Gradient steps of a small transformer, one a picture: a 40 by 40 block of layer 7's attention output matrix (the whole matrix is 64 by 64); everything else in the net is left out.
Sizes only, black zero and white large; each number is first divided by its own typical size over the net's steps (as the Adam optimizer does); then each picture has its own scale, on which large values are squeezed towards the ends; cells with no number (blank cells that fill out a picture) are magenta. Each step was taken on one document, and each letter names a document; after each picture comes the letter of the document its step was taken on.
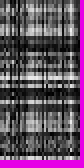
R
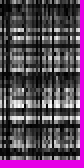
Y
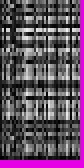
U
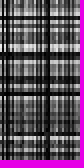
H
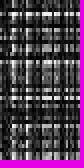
Y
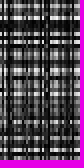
H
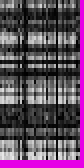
R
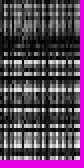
H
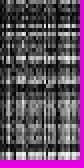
R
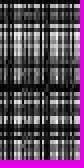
H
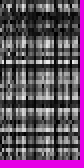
U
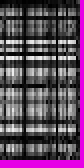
R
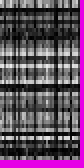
U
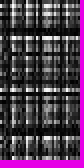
Y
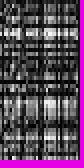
Y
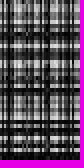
H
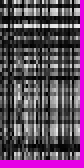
H
